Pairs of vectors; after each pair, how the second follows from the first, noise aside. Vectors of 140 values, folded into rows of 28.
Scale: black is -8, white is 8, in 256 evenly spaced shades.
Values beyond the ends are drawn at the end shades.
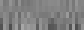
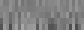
copied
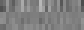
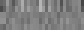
copied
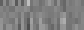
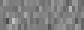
shuffled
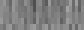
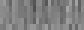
copied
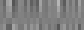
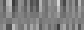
scaled up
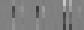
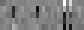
scaled up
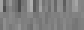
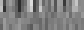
scaled up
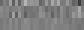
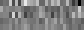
scaled up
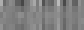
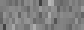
shuffled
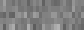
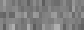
copied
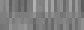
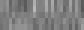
copied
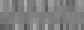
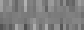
copied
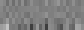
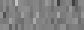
shuffled
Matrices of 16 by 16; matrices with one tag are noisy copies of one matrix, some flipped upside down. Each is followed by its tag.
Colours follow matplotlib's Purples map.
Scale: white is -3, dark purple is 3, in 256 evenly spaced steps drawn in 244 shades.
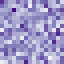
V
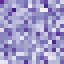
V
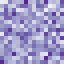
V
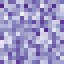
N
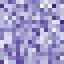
N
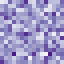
V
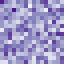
V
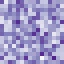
N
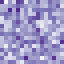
N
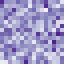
V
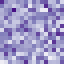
V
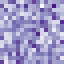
N
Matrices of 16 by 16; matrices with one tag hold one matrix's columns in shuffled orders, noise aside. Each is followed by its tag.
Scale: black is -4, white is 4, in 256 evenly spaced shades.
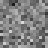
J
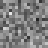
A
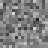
A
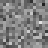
J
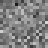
J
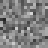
A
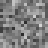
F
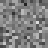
J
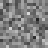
A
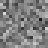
A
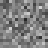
A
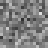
A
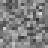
A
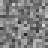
F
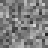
F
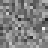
A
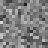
J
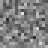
A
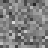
J
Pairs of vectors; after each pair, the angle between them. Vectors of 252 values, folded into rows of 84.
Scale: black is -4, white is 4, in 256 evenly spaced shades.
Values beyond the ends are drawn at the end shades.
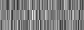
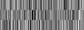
nearly opposite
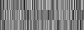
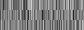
partly aligned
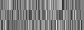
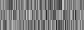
nearly opposite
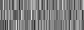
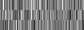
nearly parallel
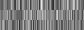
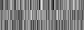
nearly parallel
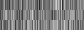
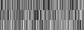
partly aligned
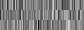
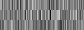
orthogonal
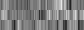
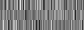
orthogonal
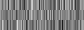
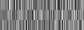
partly aligned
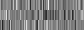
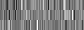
partly opposed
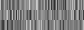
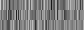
partly aligned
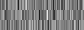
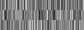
nearly parallel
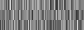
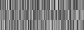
nearly opposite
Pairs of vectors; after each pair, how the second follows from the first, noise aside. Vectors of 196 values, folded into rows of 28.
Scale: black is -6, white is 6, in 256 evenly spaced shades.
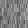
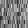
scaled up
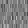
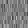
copied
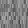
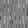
partly zeroed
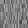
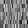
scaled up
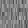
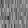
reversed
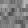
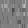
partly zeroed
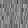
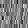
scaled up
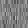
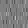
partly zeroed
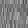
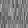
reversed
